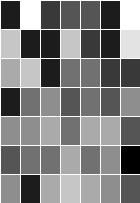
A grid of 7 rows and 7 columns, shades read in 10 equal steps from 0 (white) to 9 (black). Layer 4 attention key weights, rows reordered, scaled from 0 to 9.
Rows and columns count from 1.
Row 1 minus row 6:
2 -5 2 3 1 4 -9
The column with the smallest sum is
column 4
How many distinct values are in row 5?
4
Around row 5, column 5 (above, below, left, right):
5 5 5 3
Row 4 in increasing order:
4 4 5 5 6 6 8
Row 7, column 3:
3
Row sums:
35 36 37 38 28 37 30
